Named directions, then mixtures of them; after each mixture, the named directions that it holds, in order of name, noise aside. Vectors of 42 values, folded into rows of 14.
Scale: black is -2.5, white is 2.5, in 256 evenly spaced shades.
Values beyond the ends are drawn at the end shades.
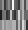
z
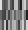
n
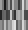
n, z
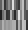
z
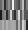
z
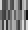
n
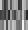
n, z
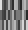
n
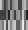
n, z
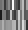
z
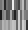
z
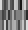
n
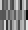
n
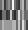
z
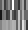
z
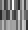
z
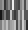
z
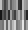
n, z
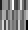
n, z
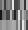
z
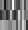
z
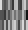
n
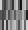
n
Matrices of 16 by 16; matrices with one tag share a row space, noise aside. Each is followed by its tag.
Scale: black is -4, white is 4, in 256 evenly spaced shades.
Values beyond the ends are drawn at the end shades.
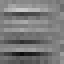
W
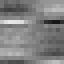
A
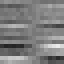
A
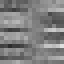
A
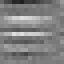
W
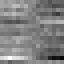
A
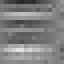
W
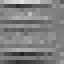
W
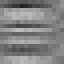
W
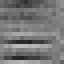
W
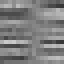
A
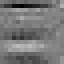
W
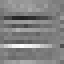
W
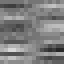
A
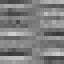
A
